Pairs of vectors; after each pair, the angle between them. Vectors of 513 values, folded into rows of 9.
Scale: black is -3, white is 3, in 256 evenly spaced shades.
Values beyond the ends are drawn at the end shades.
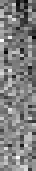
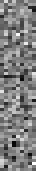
orthogonal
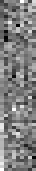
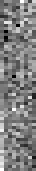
nearly parallel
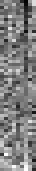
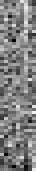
nearly opposite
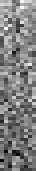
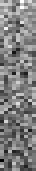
nearly parallel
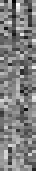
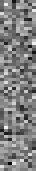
partly aligned
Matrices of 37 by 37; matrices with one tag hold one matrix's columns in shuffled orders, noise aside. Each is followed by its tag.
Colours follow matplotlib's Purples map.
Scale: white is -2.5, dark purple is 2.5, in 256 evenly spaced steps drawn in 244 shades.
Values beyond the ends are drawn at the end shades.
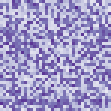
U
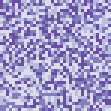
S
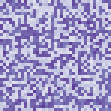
U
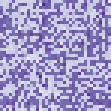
U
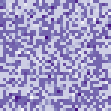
U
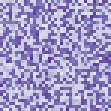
S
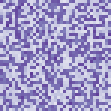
S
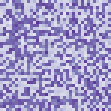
U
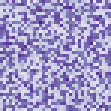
S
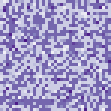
U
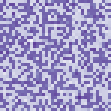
S
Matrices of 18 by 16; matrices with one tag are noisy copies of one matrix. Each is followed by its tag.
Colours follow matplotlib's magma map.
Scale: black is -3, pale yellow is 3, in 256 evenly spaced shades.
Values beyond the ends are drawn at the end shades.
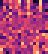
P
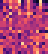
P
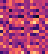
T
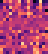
P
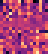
P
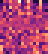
P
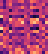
T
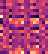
T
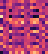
T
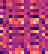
T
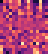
P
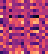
T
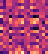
T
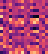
T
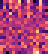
P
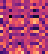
T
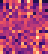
P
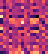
T
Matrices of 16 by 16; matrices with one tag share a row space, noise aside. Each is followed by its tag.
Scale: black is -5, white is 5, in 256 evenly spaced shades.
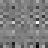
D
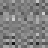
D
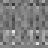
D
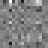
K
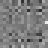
K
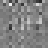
K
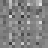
K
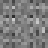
D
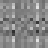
D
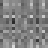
D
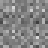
D
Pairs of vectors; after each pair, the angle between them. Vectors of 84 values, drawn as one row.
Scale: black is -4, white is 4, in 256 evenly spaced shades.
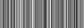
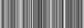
partly aligned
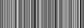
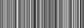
nearly parallel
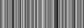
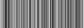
partly opposed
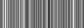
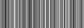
partly opposed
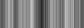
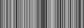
partly aligned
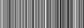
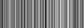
nearly opposite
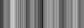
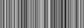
orthogonal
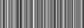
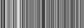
orthogonal
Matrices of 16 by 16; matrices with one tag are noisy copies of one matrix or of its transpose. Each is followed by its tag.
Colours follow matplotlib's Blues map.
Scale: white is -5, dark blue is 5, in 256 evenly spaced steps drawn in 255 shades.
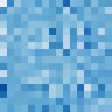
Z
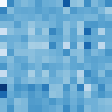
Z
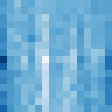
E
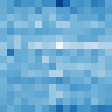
E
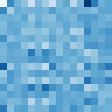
Z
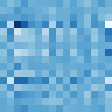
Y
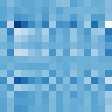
Y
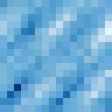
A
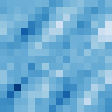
A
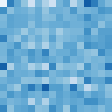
Z
